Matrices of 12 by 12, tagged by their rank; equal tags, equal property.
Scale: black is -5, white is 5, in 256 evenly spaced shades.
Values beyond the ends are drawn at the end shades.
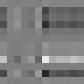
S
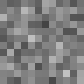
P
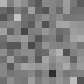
P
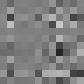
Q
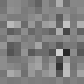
Q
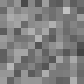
P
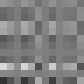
S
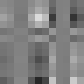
S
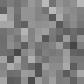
P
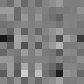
Q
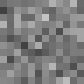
P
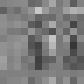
Q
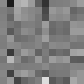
Q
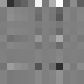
S
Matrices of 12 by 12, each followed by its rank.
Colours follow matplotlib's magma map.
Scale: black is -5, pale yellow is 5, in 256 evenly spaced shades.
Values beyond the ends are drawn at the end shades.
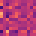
two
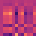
one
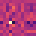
two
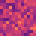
full rank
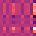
one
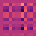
one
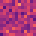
full rank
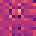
two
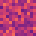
full rank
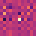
two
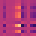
one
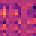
two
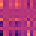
one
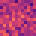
full rank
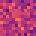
full rank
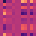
one
